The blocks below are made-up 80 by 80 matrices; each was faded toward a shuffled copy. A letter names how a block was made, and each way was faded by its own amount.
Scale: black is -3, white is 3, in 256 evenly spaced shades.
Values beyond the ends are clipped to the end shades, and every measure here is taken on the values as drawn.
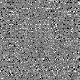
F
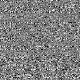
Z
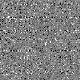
F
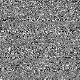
Z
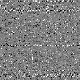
F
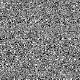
Z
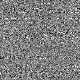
Z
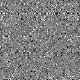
F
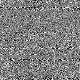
Z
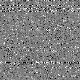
F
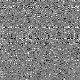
F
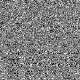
Z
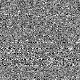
Z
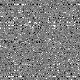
F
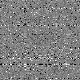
F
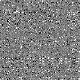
F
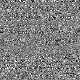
Z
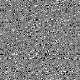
F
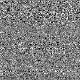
Z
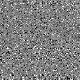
F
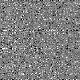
F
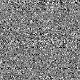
Z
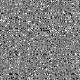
F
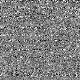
Z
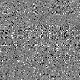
F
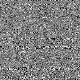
Z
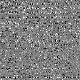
F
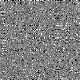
F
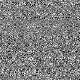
Z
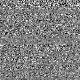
Z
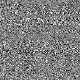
Z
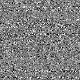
Z
